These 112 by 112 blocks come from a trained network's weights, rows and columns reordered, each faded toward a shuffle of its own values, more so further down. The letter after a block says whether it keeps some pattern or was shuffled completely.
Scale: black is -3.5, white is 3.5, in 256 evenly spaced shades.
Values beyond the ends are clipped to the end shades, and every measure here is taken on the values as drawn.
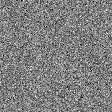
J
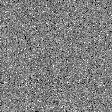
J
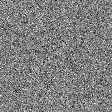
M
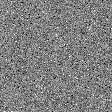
M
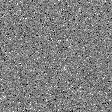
M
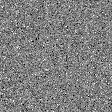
M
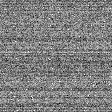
J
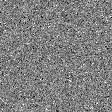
M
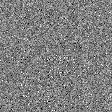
J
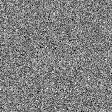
J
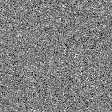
J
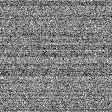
J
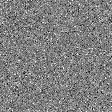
M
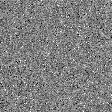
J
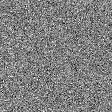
M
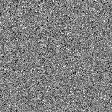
J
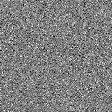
J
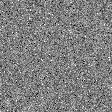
M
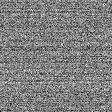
J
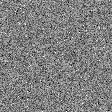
M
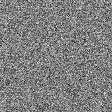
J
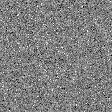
M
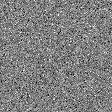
M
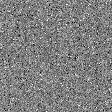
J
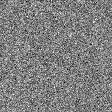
M
